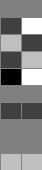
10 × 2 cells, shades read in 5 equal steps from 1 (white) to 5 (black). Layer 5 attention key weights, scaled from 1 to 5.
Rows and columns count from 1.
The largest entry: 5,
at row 5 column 1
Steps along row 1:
same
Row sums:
6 5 6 6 6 6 8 6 6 4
